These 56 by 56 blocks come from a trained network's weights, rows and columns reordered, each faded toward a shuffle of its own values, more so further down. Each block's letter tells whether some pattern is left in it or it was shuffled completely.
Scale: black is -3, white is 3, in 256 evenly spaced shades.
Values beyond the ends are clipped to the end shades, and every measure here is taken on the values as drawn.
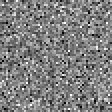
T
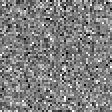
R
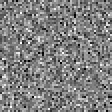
R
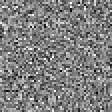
R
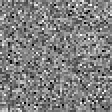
T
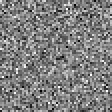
T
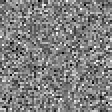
T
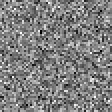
T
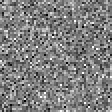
T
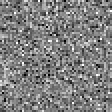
R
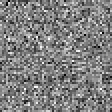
R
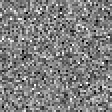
T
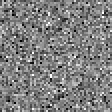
T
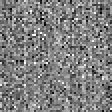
R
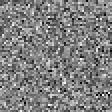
R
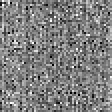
R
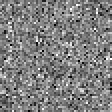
R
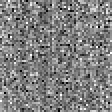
R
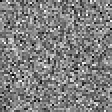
T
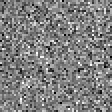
R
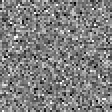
T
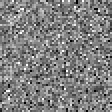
T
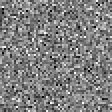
T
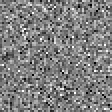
T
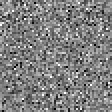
T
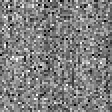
R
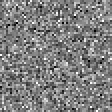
T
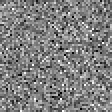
T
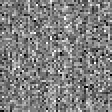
R
